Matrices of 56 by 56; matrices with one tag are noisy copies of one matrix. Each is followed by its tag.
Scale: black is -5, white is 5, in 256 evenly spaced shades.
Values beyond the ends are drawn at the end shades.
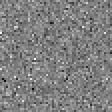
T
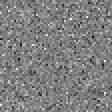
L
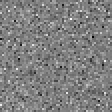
L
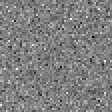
L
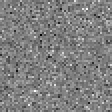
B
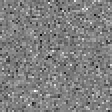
B
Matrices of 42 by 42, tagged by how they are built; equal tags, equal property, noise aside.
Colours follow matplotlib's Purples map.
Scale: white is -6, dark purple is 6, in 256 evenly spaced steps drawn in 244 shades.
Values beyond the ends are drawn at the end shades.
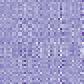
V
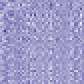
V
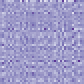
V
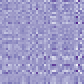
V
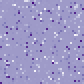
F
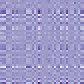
V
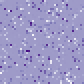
F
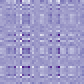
V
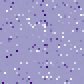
F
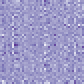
V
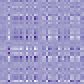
V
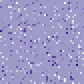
F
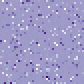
F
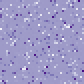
F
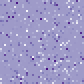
F
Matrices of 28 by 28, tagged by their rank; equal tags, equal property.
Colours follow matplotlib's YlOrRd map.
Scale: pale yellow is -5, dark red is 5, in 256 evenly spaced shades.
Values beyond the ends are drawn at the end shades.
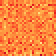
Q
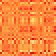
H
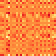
H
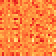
Q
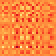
H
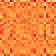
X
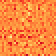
Q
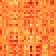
X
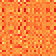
X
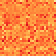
Q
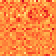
Q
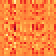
X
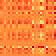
H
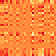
H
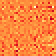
Q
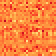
Q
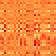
H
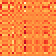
H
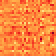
Q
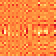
X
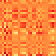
H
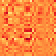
X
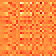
X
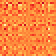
X
